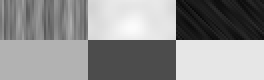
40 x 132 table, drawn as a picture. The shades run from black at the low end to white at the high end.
It is made of 2 by 3 panels. Panel 1,1: middling, streaked downward. Panel 1,2: very high, smooth, faint in contrast. Panel 1,3: very low, slanting down to the right, faint in contrast. Panel 2,1: high, flat. Panel 2,2: low, flat. Panel 2,3: very high, flat.
